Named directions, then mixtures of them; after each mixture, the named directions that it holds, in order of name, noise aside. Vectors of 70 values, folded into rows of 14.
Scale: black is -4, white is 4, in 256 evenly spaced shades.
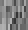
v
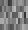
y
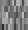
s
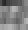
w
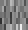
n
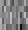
n, y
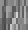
v, y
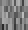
s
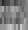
n, w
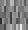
n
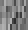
v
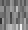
n, w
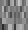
n, s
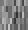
s, v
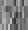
s, v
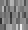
n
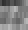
w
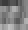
w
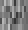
n, v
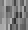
v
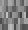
s, y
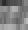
w
